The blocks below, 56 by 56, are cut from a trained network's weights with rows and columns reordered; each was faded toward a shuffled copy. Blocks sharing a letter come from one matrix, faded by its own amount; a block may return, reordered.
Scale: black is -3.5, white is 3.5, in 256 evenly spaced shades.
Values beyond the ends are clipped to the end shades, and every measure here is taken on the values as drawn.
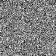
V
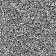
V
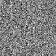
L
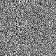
L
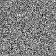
L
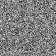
V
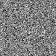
V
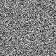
V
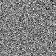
V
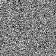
V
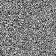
V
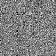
L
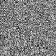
L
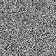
L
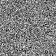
V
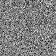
V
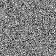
V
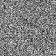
L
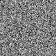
V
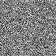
V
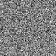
L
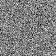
V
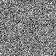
V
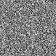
V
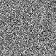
L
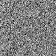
V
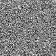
L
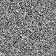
V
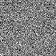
L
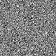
L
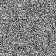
V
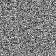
V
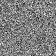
V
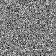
V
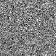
L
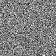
L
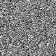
L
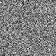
L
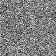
L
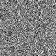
L
